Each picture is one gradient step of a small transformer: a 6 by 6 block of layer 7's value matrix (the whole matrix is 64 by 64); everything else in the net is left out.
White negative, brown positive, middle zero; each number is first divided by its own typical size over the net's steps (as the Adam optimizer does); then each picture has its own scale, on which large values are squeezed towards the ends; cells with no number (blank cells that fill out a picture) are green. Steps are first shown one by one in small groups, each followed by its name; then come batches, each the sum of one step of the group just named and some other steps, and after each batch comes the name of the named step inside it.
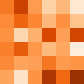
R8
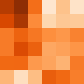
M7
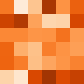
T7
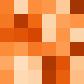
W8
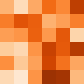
W8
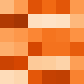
M7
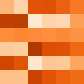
T7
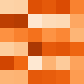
W8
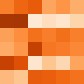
M7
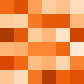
R8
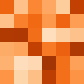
W8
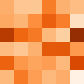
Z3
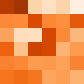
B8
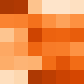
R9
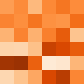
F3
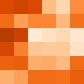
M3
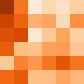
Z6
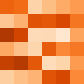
F3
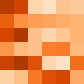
F3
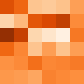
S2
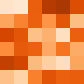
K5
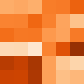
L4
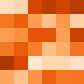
K5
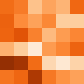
L4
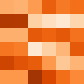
L4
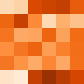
K5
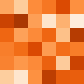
K5
